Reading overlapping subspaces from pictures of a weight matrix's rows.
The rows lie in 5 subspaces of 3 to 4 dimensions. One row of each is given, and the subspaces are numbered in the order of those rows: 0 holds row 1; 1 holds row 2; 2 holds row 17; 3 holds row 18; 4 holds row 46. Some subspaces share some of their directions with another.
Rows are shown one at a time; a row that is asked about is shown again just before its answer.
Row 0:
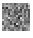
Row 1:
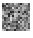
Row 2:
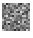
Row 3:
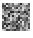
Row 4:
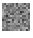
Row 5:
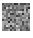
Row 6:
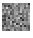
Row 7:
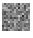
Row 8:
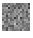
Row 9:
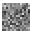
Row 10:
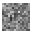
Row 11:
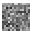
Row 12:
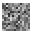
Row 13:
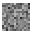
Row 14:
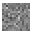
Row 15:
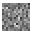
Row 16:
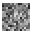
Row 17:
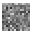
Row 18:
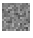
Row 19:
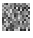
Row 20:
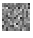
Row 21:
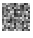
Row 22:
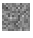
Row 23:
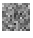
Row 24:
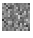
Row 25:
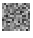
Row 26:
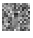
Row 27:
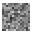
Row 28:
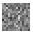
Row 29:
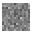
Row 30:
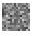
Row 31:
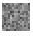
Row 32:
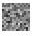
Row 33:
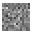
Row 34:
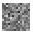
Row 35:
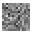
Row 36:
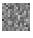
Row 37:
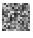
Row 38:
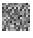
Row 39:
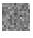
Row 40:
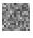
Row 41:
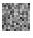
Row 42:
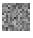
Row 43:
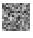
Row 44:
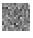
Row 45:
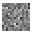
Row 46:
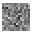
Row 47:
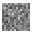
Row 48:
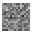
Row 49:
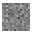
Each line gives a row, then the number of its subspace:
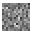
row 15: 1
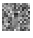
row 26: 3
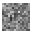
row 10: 0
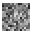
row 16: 0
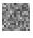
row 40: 3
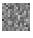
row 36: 3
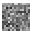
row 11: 2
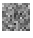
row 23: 0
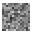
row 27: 3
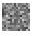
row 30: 1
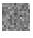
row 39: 1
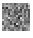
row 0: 4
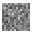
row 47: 2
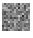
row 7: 2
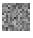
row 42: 4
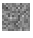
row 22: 2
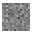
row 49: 2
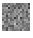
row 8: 4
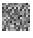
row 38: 3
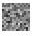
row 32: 3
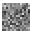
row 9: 2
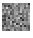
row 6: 4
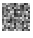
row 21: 2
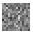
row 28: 3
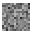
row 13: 4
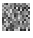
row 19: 3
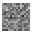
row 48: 2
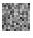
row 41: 4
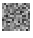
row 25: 1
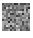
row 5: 2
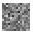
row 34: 1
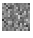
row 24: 3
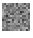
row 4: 1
